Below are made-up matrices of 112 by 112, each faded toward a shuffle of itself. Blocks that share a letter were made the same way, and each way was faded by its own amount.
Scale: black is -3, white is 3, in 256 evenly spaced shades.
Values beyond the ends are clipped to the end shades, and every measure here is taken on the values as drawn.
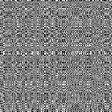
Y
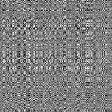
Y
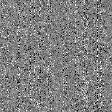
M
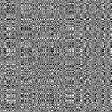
Y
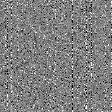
M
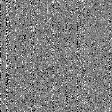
M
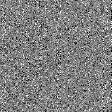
M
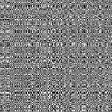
Y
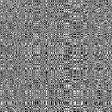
Y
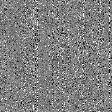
M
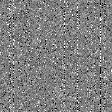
M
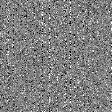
M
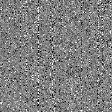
M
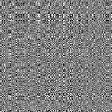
Y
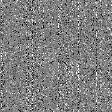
M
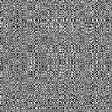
Y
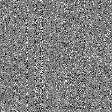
M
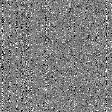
M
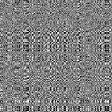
Y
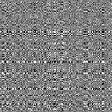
Y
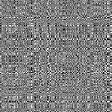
Y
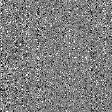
M
